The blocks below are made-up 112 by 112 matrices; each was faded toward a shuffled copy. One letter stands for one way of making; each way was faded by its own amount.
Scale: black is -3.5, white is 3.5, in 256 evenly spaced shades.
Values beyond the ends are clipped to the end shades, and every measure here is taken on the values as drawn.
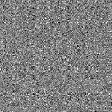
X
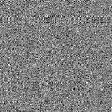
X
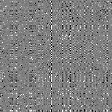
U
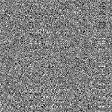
X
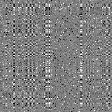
U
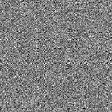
X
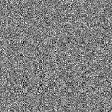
X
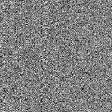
X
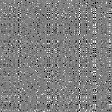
U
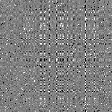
U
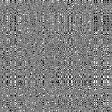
U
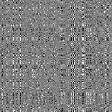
U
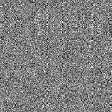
X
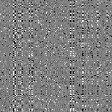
U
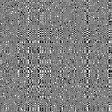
U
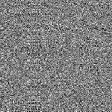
X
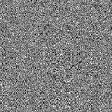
X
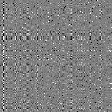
U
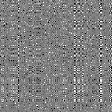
U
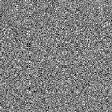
X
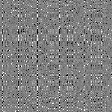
U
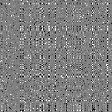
U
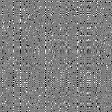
U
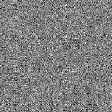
X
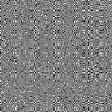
U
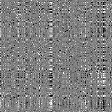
U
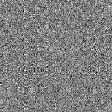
X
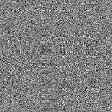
X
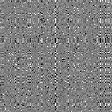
U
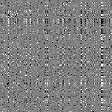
U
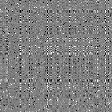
U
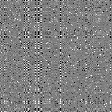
U
